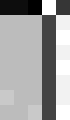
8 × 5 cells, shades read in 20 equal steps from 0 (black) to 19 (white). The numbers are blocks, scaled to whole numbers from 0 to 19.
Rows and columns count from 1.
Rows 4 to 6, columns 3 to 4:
14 5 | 14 5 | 14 5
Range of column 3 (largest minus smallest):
15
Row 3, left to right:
14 14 14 5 19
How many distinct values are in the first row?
4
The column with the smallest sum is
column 4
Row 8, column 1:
14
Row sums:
25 65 66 65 66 65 66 67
